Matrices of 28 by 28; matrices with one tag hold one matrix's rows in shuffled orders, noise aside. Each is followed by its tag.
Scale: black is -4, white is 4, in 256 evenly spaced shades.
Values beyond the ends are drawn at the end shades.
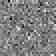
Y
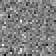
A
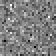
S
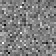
A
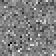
Y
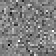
Y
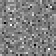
S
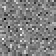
A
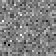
A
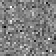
S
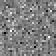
S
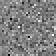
Y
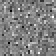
Y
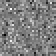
S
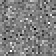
S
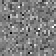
Y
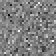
Y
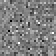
Y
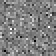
S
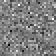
Y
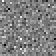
A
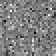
S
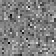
Y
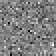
Y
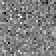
A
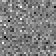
A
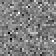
Y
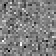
A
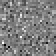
A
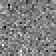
A
